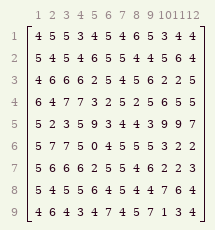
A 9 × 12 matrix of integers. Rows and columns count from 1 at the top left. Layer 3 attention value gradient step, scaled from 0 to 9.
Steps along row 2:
down up down up down same down same up up down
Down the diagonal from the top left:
4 4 6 7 9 4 5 4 7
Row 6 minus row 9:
1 1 3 2 -4 -3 1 0 -2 2 -1 -2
